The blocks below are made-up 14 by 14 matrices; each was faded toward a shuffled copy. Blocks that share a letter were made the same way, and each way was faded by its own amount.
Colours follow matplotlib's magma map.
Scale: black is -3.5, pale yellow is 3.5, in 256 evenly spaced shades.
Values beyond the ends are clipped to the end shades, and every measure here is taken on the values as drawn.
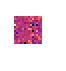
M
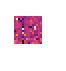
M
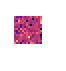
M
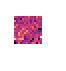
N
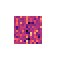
M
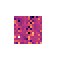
M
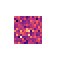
N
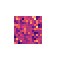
M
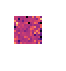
M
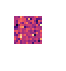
M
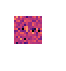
N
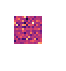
N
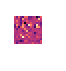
N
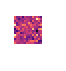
M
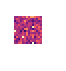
M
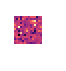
M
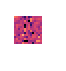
M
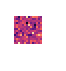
N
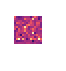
N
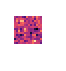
N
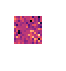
M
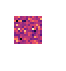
N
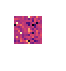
M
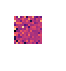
M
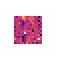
M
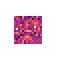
N
